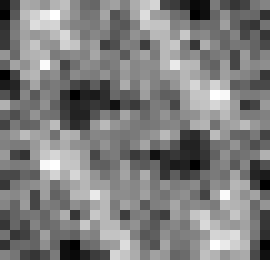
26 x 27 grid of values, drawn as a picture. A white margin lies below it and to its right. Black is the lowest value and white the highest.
Seam: none. Slope: none. Symmetry: a half turn. Histogram: bell-shaped.
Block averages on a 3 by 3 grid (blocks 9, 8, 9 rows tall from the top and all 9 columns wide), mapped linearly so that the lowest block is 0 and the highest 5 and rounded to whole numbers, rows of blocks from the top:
551
303
155
